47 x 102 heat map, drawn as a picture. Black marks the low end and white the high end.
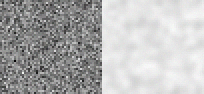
The table splits into one row of 2 panels. Panel 1,1: middling, fine-grained, strong in contrast. Panel 1,2: very high, blotchy, faint in contrast.
